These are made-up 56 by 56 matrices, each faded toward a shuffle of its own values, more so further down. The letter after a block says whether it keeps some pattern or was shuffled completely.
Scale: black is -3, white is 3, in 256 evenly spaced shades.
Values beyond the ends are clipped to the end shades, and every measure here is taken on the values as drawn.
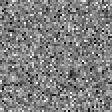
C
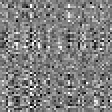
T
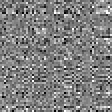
T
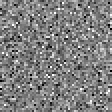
C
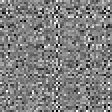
T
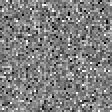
C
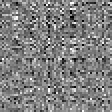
T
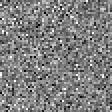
C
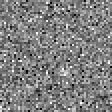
C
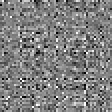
T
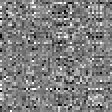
T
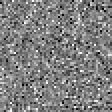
C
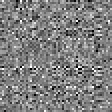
T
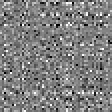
T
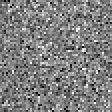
C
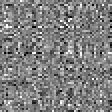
T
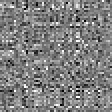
T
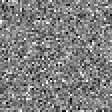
C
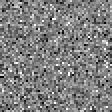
C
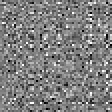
T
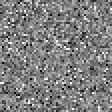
C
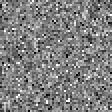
C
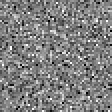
C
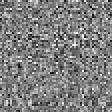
T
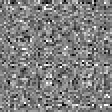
T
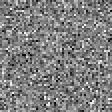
C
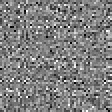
T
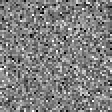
C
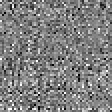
T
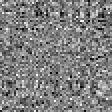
T
